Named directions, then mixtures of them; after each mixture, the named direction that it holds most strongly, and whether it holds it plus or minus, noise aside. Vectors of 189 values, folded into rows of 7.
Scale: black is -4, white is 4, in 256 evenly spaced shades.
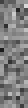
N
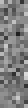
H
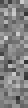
H, minus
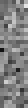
N, plus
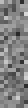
H, plus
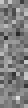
H, plus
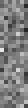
H, minus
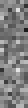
N, minus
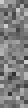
N, minus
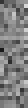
N, plus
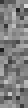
N, plus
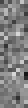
H, minus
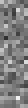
N, minus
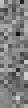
H, plus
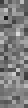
H, minus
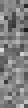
N, minus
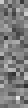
H, plus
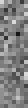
H, plus
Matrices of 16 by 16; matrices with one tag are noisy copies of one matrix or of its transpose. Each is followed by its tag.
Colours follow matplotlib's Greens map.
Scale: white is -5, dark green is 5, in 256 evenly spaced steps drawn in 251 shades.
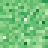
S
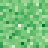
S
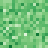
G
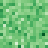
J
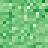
G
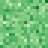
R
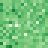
G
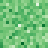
S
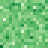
R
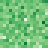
S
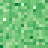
R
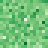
S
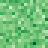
J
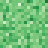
R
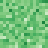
S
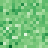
G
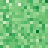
R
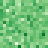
J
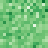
G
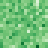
S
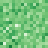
G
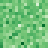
S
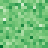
R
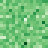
S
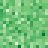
J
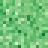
J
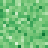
J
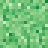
R
